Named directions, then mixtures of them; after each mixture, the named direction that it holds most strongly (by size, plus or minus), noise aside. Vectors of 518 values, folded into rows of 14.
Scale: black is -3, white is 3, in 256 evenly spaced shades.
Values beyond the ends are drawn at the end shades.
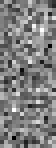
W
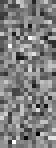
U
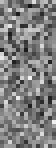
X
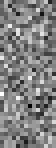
X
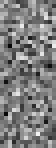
U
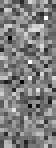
X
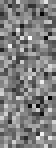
U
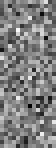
X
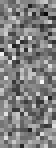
X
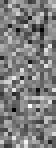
W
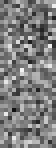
W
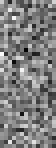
X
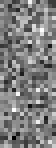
W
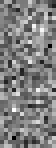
W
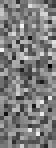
U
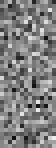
U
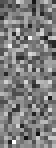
U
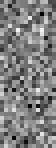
W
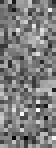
W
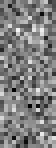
W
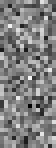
X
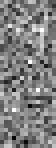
W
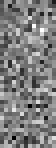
W
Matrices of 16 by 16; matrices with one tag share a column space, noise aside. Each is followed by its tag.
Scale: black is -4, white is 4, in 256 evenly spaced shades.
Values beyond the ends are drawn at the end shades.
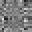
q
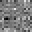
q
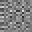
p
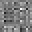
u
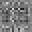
u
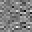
p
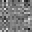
q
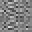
p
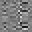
p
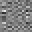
p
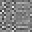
p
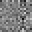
q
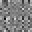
q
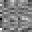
q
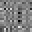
u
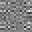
p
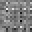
u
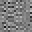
p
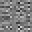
p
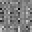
u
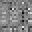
u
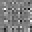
u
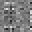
u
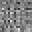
u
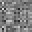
u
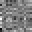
q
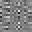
p
